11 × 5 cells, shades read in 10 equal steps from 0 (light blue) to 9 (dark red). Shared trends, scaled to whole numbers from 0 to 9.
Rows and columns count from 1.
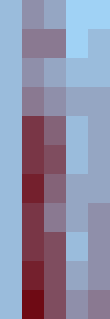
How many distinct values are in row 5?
4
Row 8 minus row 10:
0 -1 -2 0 0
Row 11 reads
1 9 6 3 4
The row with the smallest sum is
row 1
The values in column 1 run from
1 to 1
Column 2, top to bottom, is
3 4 3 4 7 7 8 7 7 8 9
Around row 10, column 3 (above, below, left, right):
6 6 8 2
